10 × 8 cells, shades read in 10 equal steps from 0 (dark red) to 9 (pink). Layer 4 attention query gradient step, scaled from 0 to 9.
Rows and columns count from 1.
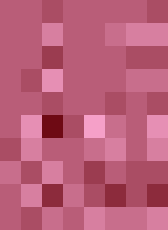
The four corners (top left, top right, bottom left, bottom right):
5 4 5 7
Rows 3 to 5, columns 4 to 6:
5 5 5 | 5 5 5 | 5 5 4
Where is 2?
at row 9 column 3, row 9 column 6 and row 9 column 8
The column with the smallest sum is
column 3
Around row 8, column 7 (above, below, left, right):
5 4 5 4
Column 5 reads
5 5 5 5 5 9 6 3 4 7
